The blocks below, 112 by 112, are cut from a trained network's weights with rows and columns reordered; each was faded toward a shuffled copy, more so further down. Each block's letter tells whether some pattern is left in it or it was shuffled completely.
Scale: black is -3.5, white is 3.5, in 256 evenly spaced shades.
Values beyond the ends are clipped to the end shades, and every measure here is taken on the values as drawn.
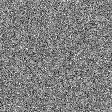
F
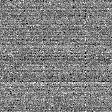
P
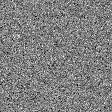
F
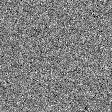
F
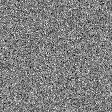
F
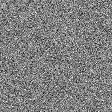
F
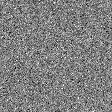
F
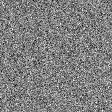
F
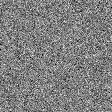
F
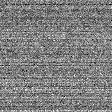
P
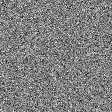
F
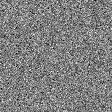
F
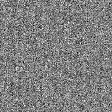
P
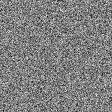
F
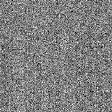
P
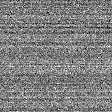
P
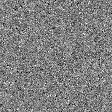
F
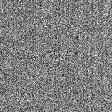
P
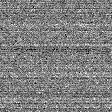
P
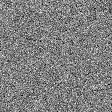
F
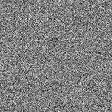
P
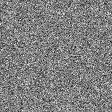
F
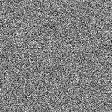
P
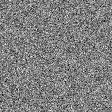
F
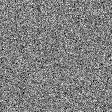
F
